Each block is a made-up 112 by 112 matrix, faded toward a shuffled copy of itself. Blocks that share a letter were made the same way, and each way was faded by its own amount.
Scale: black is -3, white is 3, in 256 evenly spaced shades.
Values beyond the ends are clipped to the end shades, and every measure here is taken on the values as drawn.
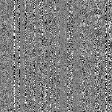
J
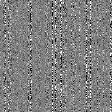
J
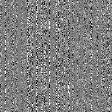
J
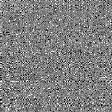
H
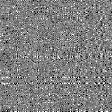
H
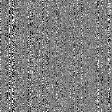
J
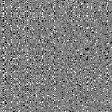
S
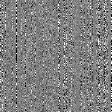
J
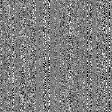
J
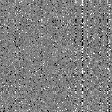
S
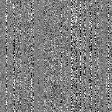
J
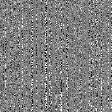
J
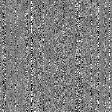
J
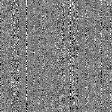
J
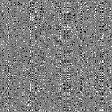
S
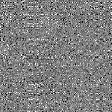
H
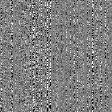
J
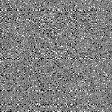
H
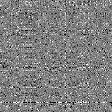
H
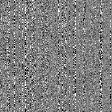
J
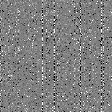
S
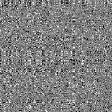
H
